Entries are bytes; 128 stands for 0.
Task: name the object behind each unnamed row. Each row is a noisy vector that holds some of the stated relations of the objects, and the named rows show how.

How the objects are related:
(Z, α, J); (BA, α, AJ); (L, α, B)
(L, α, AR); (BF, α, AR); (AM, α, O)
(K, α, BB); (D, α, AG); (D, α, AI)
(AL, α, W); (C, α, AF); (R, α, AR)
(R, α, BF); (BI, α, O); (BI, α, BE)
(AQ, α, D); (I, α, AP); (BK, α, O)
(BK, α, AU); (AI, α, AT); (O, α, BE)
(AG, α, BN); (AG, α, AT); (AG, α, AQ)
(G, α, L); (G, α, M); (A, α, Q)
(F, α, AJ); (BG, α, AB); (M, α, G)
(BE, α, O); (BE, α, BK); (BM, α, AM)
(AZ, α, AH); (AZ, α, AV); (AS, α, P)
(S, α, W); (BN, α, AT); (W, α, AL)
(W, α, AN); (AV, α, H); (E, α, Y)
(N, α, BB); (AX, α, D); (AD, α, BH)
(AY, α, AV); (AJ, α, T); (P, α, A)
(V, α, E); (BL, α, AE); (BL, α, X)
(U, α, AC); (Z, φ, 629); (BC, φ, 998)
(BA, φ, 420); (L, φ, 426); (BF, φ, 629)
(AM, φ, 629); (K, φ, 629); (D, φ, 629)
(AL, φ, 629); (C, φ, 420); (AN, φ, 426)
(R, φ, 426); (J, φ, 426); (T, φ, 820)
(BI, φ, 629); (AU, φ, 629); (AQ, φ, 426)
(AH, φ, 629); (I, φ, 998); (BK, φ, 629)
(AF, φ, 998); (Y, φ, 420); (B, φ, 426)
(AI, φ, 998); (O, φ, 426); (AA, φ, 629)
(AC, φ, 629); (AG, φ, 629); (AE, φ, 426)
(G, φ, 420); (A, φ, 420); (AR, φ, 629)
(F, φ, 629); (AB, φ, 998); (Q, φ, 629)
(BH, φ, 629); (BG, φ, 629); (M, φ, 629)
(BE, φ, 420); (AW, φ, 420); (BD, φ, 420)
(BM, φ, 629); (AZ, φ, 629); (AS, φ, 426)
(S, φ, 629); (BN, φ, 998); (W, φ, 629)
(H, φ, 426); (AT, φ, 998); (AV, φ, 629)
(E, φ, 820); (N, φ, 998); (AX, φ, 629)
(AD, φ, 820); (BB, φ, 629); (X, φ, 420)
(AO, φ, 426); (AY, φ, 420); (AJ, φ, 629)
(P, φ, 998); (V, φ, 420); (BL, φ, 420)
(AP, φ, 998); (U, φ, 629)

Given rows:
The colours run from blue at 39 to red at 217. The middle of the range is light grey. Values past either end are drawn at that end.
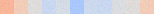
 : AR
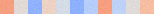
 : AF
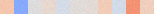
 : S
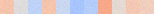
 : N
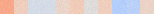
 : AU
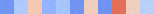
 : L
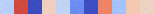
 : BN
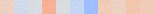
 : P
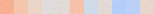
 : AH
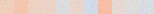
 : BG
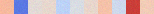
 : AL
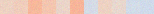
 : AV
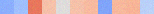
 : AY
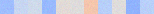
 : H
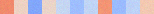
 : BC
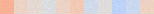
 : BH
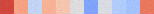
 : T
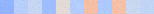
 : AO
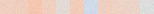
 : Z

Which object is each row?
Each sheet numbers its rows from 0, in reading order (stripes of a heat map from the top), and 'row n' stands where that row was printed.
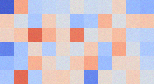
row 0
AQ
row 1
I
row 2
AJ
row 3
AS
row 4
C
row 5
D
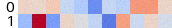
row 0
BF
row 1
AG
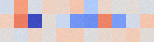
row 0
AX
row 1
AT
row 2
BM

